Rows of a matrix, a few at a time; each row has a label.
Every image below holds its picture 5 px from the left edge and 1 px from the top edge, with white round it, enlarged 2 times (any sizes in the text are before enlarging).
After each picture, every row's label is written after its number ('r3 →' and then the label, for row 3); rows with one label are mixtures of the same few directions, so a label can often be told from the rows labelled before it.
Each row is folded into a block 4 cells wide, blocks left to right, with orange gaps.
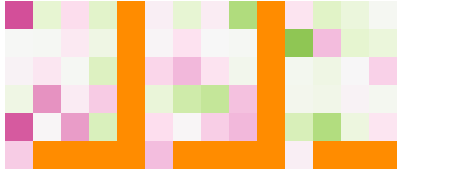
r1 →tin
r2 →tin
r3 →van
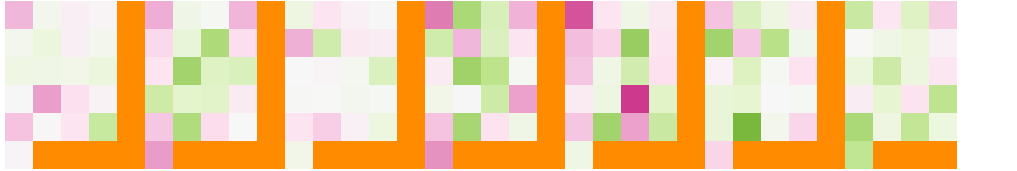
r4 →tin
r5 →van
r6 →van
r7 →van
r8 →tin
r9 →van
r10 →tin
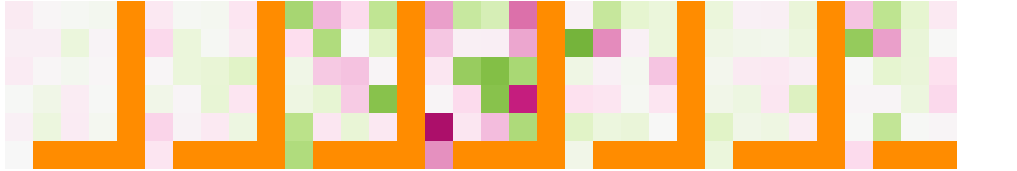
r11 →tin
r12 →van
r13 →van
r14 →van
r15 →van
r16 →van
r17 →van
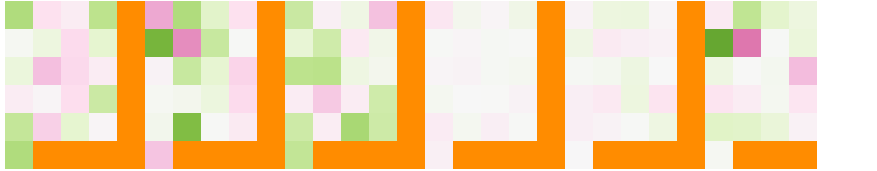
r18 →van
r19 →van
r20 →tin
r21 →tin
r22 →van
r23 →van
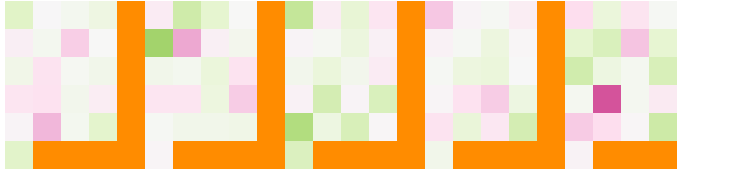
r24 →van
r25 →van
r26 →tin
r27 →tin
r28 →tin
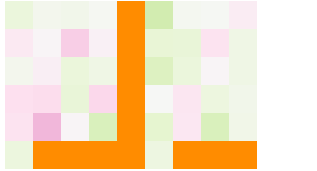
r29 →van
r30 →tin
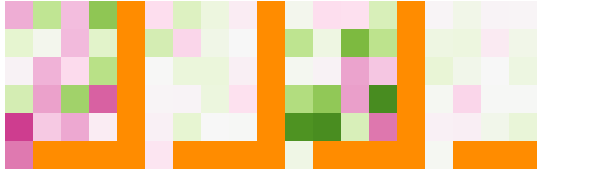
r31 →tin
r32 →van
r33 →van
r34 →tin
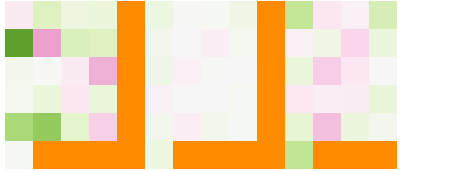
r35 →van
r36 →van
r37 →van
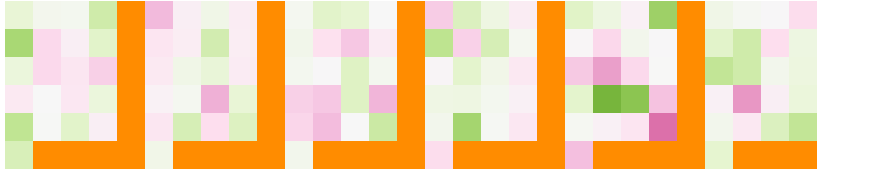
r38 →van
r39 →tin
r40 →van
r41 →van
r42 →tin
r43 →tin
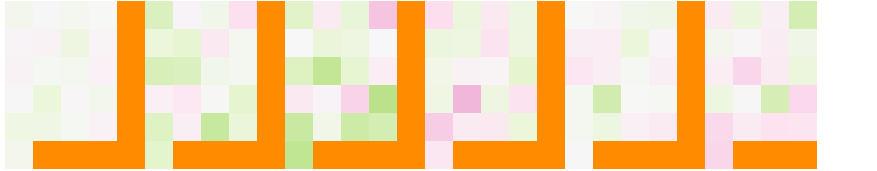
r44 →tin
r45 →tin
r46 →tin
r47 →tin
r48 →tin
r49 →tin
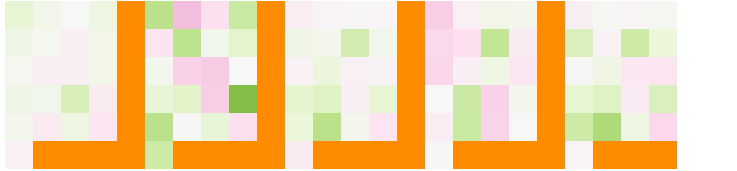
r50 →tin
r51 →van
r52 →van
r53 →tin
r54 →van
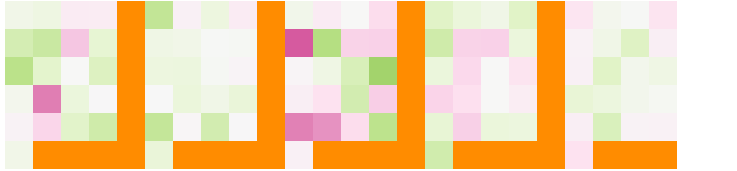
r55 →tin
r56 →tin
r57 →van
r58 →van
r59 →van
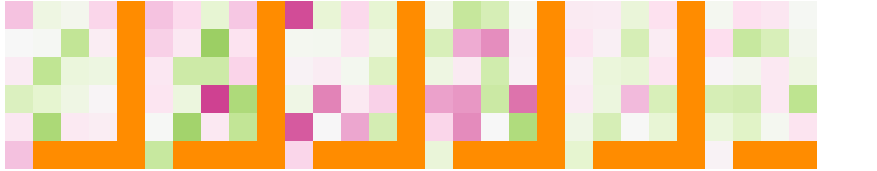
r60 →van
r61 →tin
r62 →tin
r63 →van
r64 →tin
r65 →van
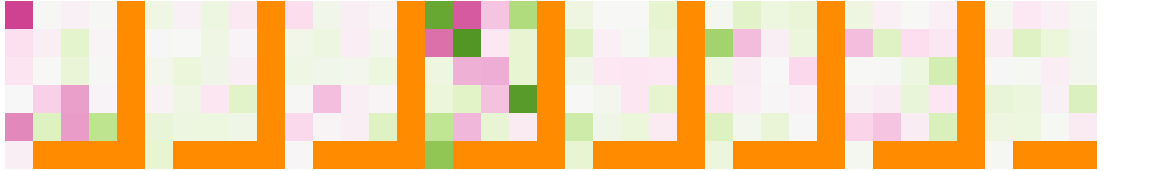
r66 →tin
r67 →tin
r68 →tin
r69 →van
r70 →van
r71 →van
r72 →van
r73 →van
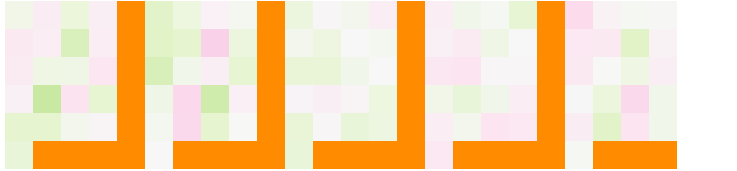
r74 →tin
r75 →tin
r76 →tin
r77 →tin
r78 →tin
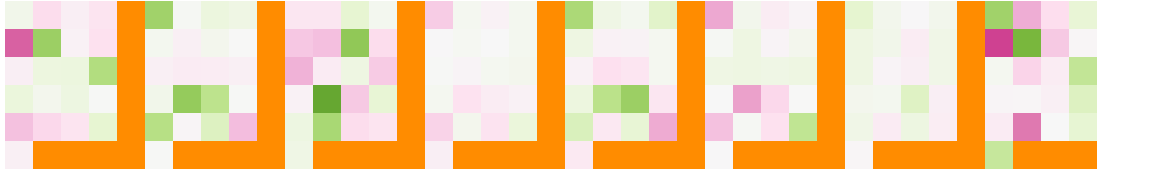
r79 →van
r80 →tin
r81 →tin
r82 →tin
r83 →tin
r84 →tin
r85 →tin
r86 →van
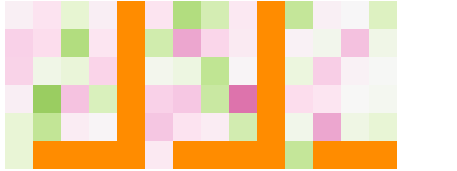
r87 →tin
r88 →van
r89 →van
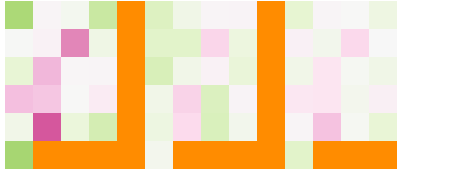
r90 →van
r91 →tin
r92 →van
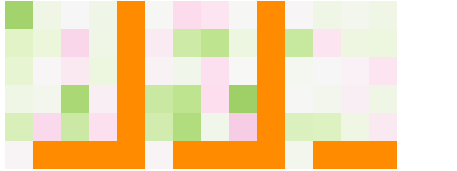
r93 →tin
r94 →van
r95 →van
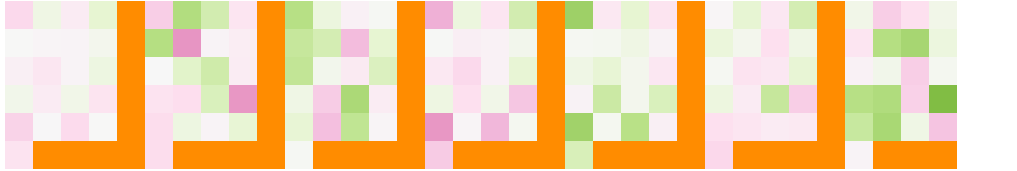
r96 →tin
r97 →van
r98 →tin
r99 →tin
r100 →tin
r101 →tin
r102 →van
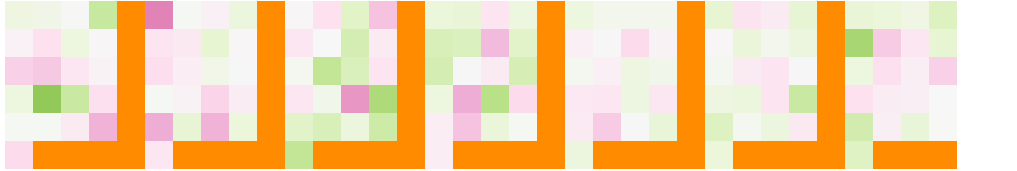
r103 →tin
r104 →tin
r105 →tin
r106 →tin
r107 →van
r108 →van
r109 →van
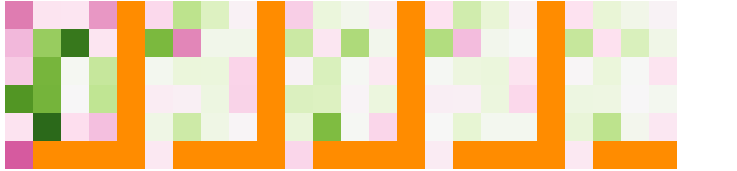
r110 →van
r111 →van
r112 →van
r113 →van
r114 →van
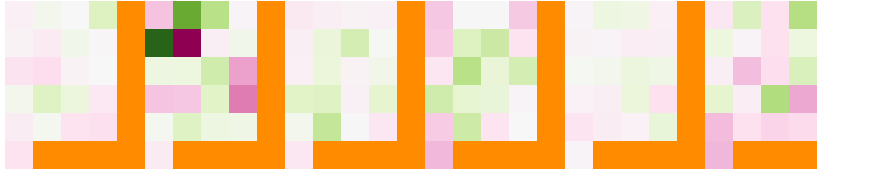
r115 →tin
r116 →van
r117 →van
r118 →van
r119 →van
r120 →tin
